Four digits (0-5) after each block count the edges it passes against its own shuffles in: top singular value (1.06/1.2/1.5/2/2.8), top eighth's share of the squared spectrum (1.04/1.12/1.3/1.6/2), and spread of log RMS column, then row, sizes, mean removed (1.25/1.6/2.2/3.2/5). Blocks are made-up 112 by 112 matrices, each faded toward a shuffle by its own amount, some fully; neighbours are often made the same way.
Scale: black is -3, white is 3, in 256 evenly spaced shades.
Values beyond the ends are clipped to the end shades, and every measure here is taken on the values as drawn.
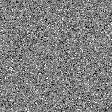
3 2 0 1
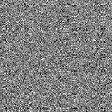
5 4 3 3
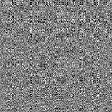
4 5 3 3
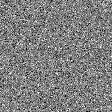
1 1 0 0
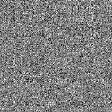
4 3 2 2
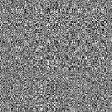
4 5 3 3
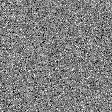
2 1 0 0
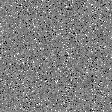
2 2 1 0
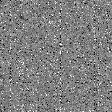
3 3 2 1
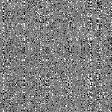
4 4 3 1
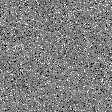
1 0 0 0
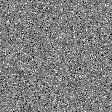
0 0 0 0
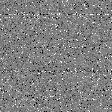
2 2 1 2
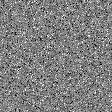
0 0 0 0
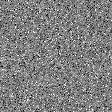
2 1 0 0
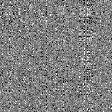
4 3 3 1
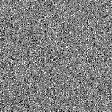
3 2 1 0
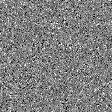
3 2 1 1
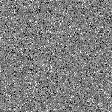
3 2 1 0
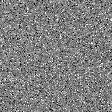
2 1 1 0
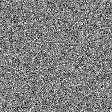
2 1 0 0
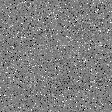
2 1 0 0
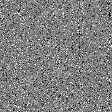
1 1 2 0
